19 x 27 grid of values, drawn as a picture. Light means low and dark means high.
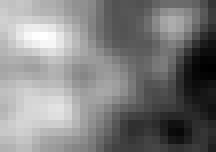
Average level on the scale: 50%. Slope: up to the right. Grain: blotchy. Lone odd cells: none.
